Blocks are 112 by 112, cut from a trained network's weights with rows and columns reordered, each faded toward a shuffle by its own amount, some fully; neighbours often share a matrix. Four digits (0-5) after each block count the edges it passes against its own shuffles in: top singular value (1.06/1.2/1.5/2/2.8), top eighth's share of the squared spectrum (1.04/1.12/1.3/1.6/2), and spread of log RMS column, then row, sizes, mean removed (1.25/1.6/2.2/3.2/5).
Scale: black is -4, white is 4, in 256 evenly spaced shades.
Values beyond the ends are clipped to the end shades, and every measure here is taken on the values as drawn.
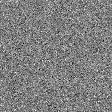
0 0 0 0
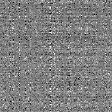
3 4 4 1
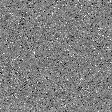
0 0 0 0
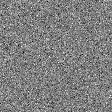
0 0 0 0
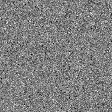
2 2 1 1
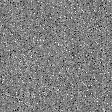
1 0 0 0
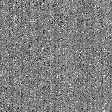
2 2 0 1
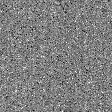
1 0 0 0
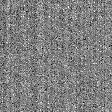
3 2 0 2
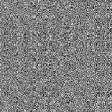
4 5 3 2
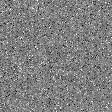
0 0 0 0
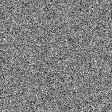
0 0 0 0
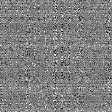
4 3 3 0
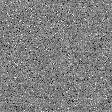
1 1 0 0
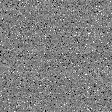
1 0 0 0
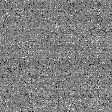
2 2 2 0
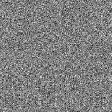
3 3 2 1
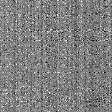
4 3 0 3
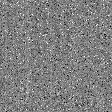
1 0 0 0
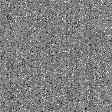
2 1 0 1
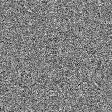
3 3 1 0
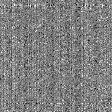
4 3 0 3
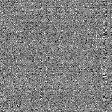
2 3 3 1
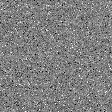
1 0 0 0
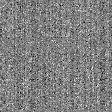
3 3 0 2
